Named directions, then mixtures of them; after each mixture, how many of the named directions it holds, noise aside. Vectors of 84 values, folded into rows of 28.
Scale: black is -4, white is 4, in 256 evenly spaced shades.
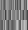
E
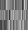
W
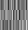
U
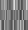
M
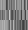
three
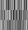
two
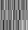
one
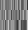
one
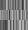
two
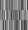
two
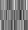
one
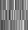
three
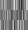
one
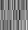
one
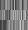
one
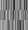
two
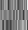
three
